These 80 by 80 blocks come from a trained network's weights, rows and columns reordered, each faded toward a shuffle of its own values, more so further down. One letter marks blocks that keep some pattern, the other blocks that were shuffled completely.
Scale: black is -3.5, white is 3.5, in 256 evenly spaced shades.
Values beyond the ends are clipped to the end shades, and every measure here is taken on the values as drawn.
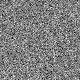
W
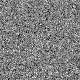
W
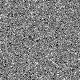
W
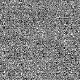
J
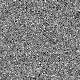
W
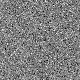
W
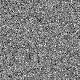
W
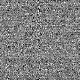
J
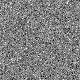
W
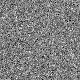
W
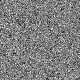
W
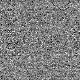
J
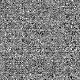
J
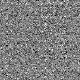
J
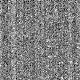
J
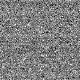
J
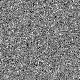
W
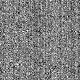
J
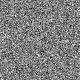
W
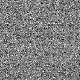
J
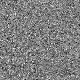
W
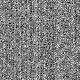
J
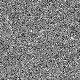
W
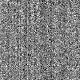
J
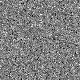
W
